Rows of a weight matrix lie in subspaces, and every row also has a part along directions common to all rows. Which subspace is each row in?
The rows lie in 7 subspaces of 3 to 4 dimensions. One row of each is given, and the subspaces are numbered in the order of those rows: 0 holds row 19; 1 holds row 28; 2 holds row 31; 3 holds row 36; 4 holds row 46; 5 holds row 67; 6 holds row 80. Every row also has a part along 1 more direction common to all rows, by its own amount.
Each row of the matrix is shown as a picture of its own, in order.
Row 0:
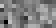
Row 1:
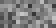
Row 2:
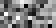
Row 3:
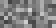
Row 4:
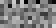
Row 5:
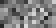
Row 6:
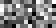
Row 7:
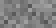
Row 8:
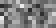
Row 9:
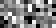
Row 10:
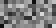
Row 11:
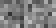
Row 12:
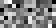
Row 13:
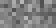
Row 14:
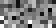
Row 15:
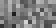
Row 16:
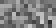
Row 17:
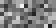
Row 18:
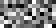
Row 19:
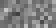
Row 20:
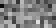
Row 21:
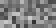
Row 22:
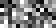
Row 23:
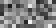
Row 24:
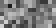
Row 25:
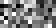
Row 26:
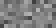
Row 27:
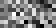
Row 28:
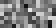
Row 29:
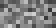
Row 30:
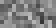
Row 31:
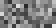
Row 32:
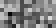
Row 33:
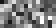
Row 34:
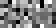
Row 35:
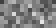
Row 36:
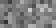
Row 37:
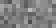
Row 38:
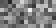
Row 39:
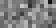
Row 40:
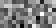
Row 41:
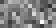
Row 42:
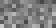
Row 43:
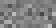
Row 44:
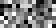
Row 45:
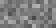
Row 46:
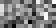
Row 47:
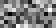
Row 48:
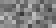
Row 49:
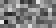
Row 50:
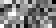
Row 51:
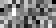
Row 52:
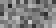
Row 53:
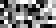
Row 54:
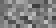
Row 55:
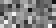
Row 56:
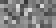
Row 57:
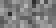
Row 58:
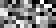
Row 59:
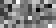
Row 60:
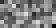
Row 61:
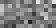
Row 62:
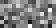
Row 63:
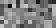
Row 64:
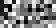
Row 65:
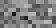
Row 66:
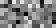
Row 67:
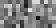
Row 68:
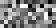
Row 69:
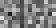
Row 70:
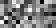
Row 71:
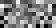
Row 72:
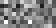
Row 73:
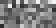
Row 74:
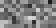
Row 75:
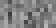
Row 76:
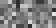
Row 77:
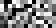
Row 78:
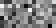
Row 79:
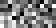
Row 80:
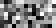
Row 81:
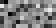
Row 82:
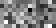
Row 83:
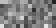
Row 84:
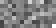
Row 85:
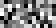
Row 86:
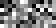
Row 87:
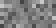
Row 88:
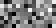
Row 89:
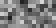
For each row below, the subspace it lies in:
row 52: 4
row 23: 4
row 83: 0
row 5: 0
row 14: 1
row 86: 3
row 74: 0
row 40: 5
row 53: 6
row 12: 3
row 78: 6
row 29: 5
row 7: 1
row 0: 3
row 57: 5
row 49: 6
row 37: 5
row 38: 3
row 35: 1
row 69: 0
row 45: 1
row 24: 4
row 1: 2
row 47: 6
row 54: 1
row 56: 2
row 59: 5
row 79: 2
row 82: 3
